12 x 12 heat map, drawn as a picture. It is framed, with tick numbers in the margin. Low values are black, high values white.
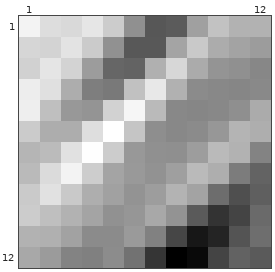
Grain: diagonal, up to the right. Slope: up to the top left. Mirror symmetry: none. Roughest part: top middle. Lone odd cells: none.
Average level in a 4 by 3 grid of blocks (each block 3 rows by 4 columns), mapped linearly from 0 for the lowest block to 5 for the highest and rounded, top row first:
523 | 443 | 532 | 320
